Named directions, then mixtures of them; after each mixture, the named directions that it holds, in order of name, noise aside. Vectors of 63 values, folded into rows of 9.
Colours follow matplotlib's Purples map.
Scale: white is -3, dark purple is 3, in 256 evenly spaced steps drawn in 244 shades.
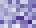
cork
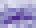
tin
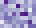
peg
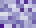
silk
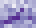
silk, tin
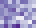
cork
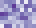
silk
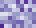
silk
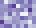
peg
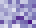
cork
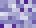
silk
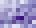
cork, tin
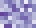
silk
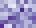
silk, tin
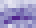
tin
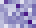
cork, peg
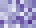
cork, silk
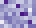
peg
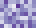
peg, silk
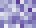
cork, silk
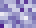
silk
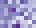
cork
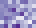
cork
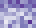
cork, tin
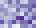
cork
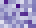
peg
